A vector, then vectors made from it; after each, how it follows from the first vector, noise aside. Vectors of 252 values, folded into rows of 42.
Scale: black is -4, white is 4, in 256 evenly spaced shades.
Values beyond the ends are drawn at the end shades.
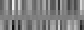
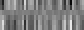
reversed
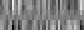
copied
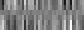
reversed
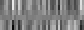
copied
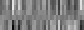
copied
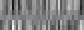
negated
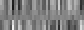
negated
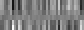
negated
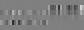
partly zeroed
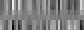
copied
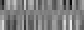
reversed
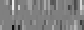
partly zeroed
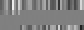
partly zeroed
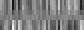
negated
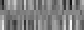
reversed
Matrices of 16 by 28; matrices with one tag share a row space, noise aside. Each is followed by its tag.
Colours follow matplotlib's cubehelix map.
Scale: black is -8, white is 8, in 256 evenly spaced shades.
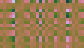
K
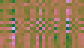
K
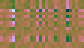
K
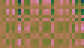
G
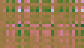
G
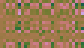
G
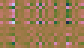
K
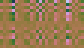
K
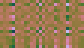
K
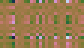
K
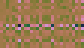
G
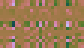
K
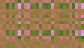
G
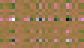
K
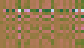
G
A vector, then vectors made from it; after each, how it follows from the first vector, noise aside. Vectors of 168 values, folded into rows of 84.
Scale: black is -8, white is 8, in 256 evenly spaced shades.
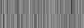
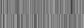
copied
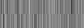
copied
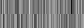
scaled up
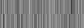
copied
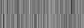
copied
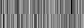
scaled up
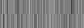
copied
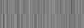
shrunk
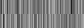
scaled up
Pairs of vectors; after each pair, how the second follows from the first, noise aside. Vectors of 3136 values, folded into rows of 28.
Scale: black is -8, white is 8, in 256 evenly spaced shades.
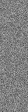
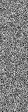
scaled up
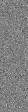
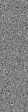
shuffled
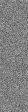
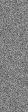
shuffled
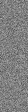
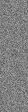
shuffled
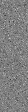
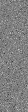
shuffled
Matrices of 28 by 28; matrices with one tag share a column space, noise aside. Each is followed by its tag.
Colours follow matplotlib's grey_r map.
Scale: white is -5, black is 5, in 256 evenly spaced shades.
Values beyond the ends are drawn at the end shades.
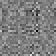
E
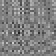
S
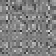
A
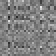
A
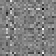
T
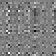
E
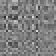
A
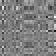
A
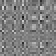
A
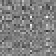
A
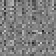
S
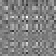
A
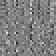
S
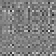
E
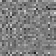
T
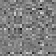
T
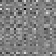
T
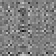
E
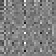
S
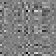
E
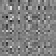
A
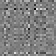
T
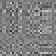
E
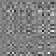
E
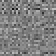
T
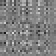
S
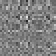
A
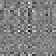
E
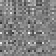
S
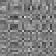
A
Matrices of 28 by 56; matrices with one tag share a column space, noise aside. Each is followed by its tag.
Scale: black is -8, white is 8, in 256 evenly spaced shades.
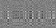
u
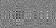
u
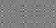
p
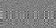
u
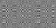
p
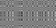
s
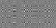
p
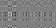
s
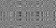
s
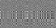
u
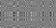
s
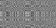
s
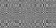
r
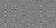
p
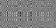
s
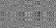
s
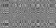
r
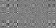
r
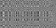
s
